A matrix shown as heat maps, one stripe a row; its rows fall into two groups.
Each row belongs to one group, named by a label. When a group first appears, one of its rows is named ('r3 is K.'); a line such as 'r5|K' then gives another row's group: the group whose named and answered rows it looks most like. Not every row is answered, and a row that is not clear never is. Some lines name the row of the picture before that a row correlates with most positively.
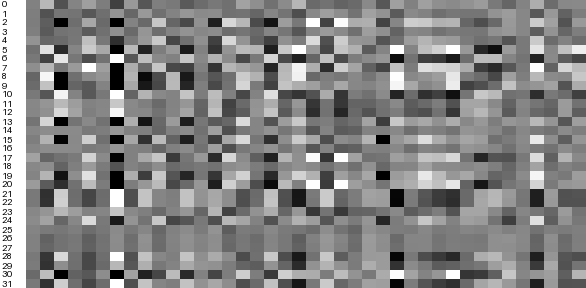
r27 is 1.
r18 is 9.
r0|9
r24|9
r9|9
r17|9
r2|9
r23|1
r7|9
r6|1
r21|1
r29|1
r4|9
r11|1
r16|1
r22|1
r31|1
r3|1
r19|9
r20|9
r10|1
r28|1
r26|1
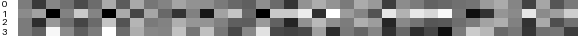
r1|9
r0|1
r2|1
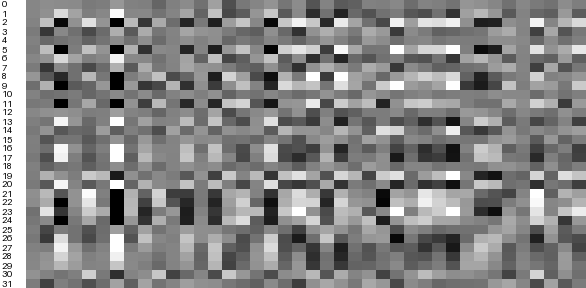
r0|1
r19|9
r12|1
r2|9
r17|1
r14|9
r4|1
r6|1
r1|1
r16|1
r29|1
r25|1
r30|9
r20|1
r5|9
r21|9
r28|1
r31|1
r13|1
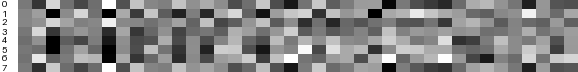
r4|9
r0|1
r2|1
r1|9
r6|9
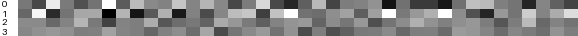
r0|1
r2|9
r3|1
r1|9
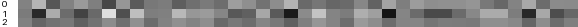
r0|9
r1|1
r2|1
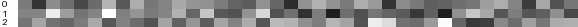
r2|9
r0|1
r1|1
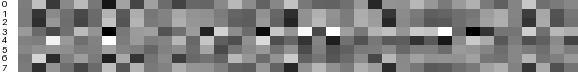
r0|9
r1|1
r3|9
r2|1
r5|1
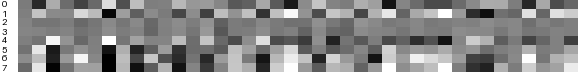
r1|9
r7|9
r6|9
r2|1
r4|1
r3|1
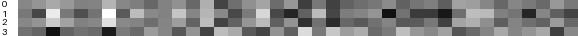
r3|9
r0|1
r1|1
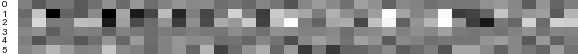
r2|9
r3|9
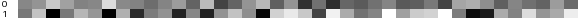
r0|1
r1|9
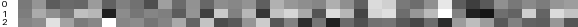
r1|9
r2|1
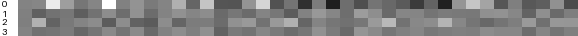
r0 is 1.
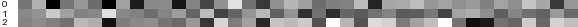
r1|1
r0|9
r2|9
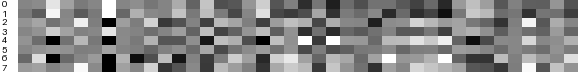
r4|9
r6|9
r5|1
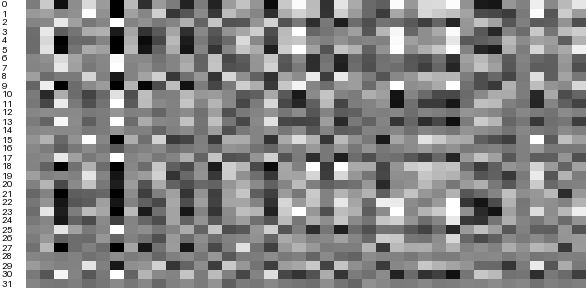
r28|1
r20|9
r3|9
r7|1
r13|1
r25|1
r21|9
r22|9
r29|9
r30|1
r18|9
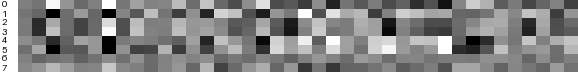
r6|1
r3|1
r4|9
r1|9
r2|1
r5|9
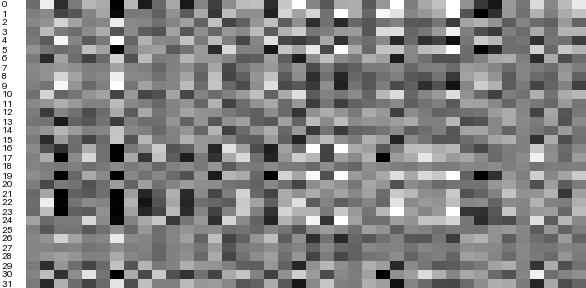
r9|1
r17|9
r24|9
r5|9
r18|1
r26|1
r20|1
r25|1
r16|9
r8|1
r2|1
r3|9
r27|1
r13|9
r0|9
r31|1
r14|1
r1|9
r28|1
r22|9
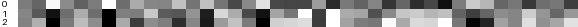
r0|1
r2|9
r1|9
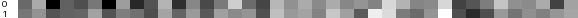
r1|9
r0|9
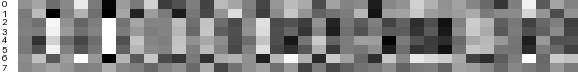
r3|1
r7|1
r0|9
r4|1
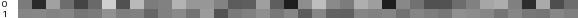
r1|1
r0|1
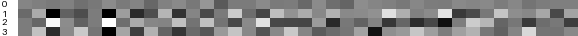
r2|1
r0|1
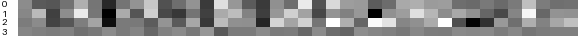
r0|9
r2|9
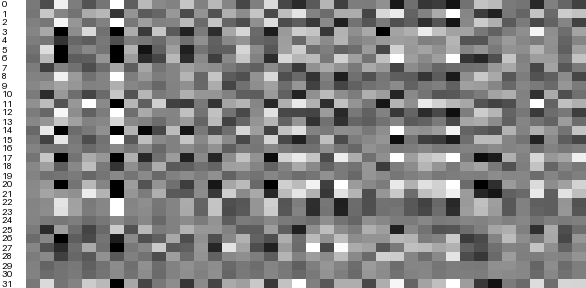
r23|1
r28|9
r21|9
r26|9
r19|1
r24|1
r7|1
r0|1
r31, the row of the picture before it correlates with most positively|2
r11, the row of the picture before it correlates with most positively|1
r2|1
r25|1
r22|1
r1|9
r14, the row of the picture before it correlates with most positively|2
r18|9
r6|9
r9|1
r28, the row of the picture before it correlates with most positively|2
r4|9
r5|9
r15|1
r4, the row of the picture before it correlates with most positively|2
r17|9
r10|1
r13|1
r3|9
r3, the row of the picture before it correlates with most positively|1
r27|9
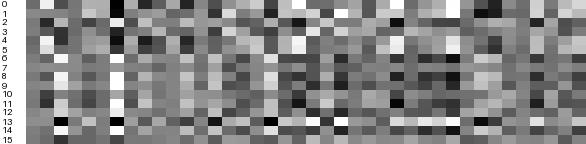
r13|9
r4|9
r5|9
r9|1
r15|9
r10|1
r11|1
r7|1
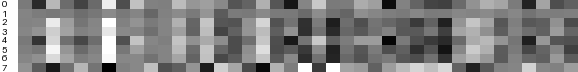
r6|1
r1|1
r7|9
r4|1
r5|1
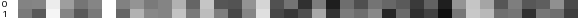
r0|1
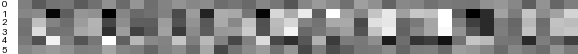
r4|1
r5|1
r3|9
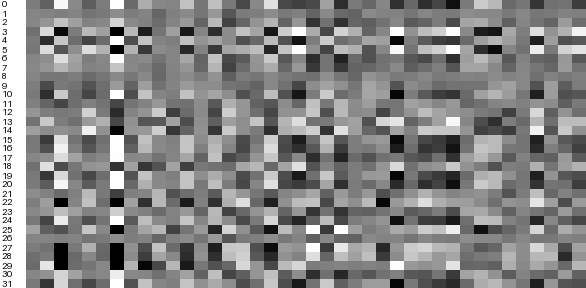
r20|1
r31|1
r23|1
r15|1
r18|9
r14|9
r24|1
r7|1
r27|9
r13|9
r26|1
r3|9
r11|9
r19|1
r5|9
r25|9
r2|1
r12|9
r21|9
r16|1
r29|9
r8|1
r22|9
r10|1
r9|1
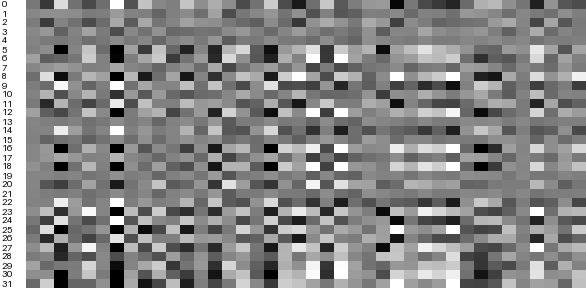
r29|9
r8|9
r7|1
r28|9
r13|1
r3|9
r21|1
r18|9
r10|9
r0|1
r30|9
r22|1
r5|9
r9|1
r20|9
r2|1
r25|9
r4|1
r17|1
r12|9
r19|1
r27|9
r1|1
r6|9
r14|1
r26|1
